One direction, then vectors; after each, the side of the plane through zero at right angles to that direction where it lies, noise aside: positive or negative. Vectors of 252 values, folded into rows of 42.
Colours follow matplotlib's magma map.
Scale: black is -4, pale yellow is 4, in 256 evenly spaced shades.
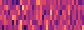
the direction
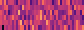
positive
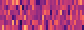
negative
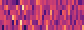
positive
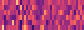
negative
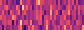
positive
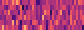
negative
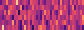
negative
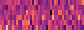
negative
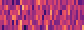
positive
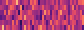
negative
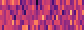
negative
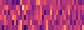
positive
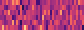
negative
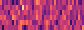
positive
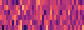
positive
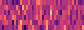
positive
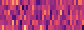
negative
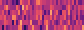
positive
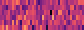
negative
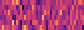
negative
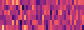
negative
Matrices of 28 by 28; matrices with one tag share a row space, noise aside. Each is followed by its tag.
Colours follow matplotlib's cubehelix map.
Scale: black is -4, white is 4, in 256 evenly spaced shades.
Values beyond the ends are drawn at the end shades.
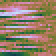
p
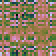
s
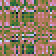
s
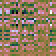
s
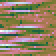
p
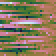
p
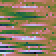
p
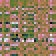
s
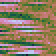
p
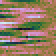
p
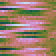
p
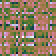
s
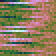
p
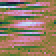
p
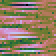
p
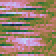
p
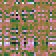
s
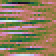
p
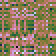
s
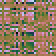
s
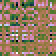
s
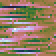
p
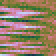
p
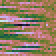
p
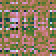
s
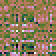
s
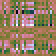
s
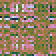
s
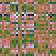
s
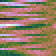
p
